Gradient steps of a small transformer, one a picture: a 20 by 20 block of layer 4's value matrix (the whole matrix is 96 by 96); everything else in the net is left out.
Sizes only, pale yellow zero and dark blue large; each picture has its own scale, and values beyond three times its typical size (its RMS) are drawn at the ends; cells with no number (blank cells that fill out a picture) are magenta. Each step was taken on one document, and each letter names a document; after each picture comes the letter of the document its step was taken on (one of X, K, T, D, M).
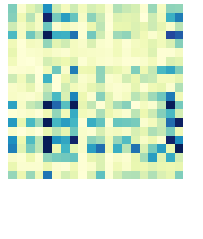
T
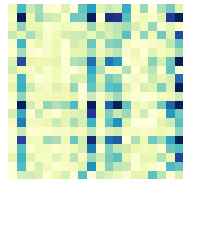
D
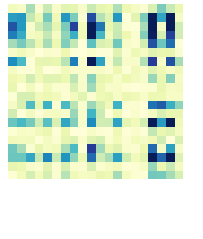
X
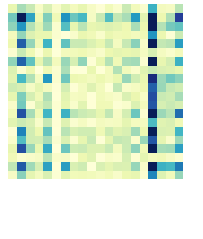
X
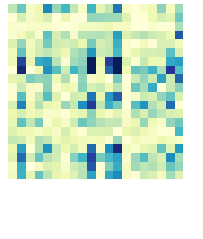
D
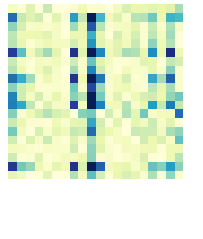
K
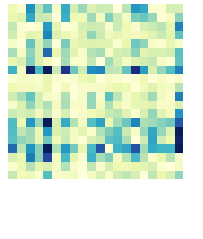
T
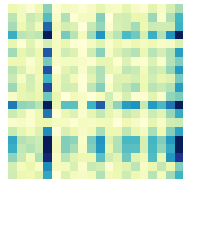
T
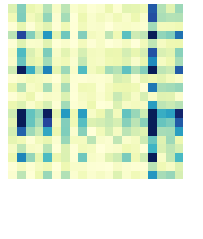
X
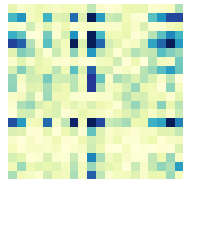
K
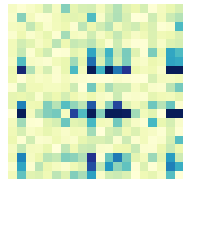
D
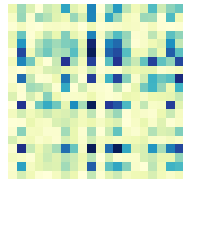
D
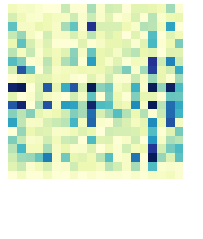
X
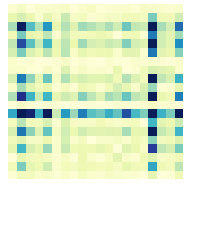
X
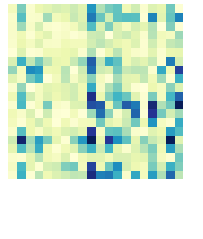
D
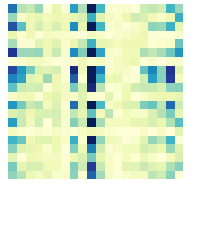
K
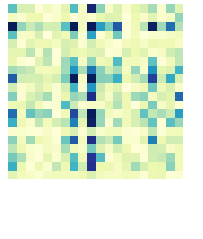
K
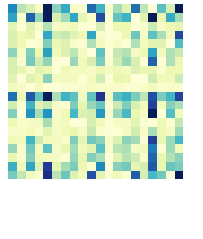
T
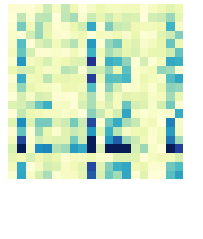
D
